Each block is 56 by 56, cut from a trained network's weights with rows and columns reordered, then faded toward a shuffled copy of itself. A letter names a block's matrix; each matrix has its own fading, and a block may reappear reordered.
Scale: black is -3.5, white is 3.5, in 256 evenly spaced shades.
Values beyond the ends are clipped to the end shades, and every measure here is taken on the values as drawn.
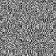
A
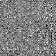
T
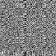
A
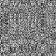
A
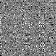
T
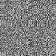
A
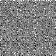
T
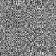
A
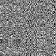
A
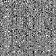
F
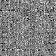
F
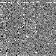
T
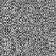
A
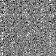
T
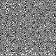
T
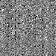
F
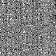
F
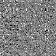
T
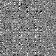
T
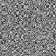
A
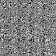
F
